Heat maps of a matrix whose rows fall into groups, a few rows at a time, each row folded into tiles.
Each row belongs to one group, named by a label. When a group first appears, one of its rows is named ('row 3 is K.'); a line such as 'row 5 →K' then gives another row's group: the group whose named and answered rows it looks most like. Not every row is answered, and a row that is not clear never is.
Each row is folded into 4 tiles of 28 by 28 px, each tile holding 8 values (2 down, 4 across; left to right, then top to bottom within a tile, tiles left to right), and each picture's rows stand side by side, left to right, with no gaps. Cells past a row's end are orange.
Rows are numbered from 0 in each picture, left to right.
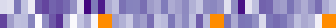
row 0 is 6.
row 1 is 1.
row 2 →6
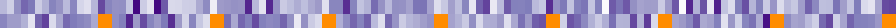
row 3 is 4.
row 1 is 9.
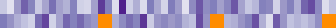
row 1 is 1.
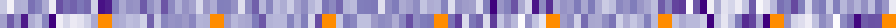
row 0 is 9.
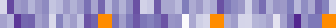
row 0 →1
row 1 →9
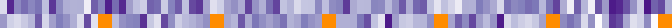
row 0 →1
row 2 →9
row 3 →4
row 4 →9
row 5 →6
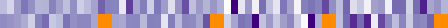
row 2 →1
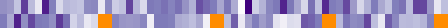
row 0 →9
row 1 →6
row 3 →4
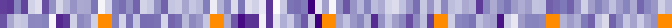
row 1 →9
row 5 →4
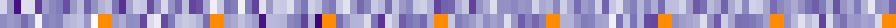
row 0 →6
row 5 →1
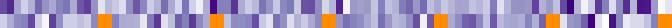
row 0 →4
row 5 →4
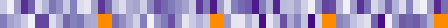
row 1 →6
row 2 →1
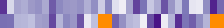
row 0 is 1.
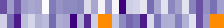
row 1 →1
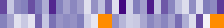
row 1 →1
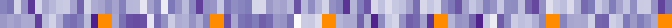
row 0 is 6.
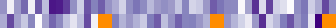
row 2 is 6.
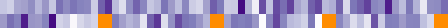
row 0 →9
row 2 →6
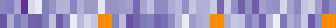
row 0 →9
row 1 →9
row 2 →1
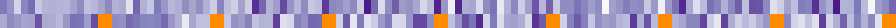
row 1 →9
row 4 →1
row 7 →1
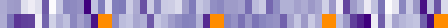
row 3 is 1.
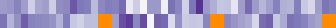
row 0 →9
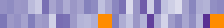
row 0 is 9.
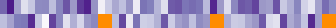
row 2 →1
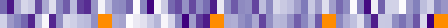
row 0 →4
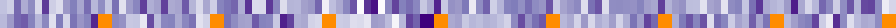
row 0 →1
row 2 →9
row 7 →4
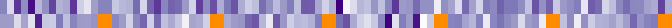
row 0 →1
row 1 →6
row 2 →4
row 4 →6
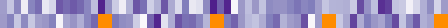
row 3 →9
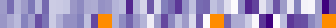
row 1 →6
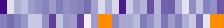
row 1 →1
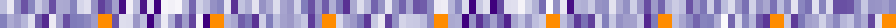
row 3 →4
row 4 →9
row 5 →1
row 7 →6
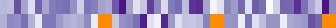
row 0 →6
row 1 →4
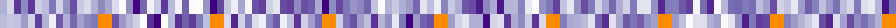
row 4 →1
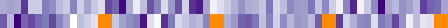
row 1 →4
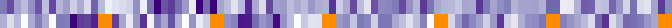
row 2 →9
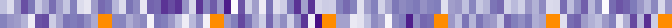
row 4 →9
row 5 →6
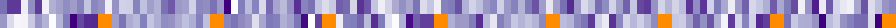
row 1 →6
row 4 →4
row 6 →1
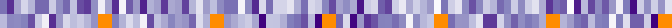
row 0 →4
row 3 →9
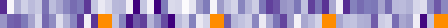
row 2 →6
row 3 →1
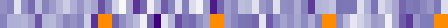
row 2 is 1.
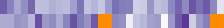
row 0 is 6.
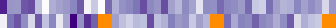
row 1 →1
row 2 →9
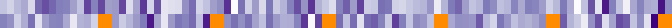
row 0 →6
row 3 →9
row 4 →4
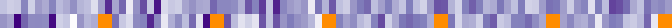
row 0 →9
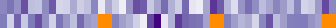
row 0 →9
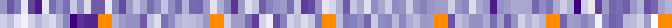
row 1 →4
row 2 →4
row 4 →6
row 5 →6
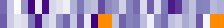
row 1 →6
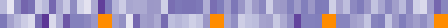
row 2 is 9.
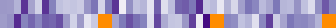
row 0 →9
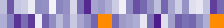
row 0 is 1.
